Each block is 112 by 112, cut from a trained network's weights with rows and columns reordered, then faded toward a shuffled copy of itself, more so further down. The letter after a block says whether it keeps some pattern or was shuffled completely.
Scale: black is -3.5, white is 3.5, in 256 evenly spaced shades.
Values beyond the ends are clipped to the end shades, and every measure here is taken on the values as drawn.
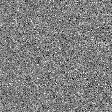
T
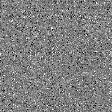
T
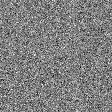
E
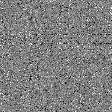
T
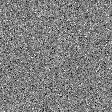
E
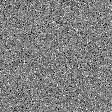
E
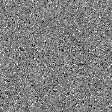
T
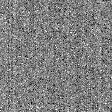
T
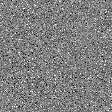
T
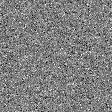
E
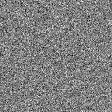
T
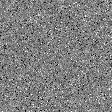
E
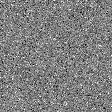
E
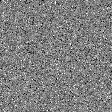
E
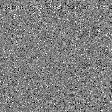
T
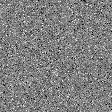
E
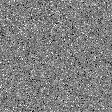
E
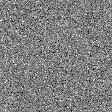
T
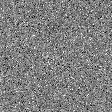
E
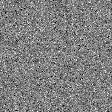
T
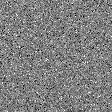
E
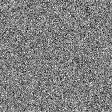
E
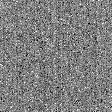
T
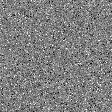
E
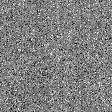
T
